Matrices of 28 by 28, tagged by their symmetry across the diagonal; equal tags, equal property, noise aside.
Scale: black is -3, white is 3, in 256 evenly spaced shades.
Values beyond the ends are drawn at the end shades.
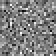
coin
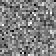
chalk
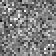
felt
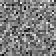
chalk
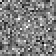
felt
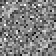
felt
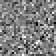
coin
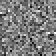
chalk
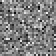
coin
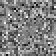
coin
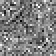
felt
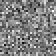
chalk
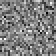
chalk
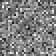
felt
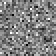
chalk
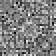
felt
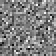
coin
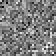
felt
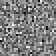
coin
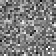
felt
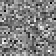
chalk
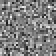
coin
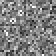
felt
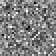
felt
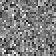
chalk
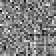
coin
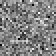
chalk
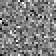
coin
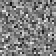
coin
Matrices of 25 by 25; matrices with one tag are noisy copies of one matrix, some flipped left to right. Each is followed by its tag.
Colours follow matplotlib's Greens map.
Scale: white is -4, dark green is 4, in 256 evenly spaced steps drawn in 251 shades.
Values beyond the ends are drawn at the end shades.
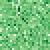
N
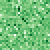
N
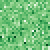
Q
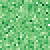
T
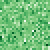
Q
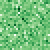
N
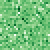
N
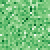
N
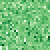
Q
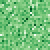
N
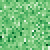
Q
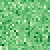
Q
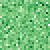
T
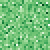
T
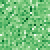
N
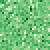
N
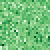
Q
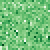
Q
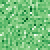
N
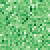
N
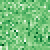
Q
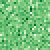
N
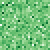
T
